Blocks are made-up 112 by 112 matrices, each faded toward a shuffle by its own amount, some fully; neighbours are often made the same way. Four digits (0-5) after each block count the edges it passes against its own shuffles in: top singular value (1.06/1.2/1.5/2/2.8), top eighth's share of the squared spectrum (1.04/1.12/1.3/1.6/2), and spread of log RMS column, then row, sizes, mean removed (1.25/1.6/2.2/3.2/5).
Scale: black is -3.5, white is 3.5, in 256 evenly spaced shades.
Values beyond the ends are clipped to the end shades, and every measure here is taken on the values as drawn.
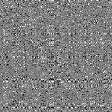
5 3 2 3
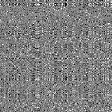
5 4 2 3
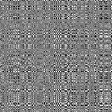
5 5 4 4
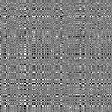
5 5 4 4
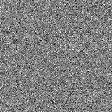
3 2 1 1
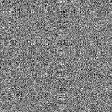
4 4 2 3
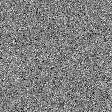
0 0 0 0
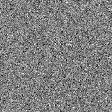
3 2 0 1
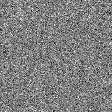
3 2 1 0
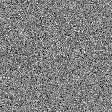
2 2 0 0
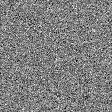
0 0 0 0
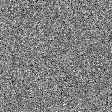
1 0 0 0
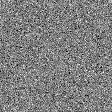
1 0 0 0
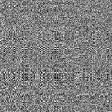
4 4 3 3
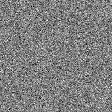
3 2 0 0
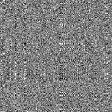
4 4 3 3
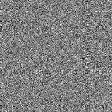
4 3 2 2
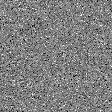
2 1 0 0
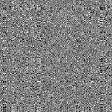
5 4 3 3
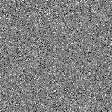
3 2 1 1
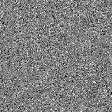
3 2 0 0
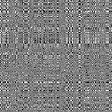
5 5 4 4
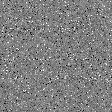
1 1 0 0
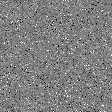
0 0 0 0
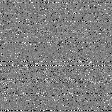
2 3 0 3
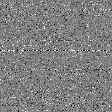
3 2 0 3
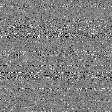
2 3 0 4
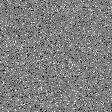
0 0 0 0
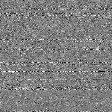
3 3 0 4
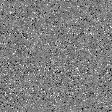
1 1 0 2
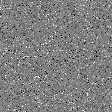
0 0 0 1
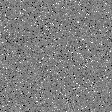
0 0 0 0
